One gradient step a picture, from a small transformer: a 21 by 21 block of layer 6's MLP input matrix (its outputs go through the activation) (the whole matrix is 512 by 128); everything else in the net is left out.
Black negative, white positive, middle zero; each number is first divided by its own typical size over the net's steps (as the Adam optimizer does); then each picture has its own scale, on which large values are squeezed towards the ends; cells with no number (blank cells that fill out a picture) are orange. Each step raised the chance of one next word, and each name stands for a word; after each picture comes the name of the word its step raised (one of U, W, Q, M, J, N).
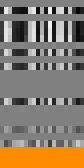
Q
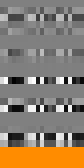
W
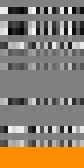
Q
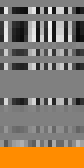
Q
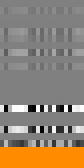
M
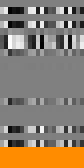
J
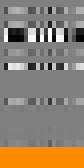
W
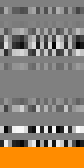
M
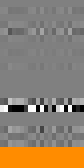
W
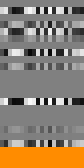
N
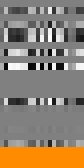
N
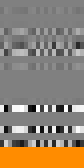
M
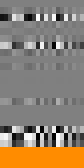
M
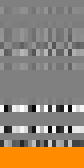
M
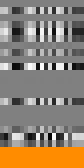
Q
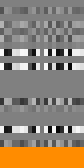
N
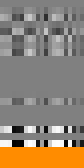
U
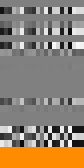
U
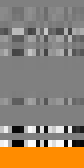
U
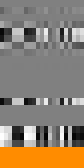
J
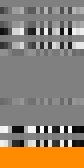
U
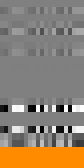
M
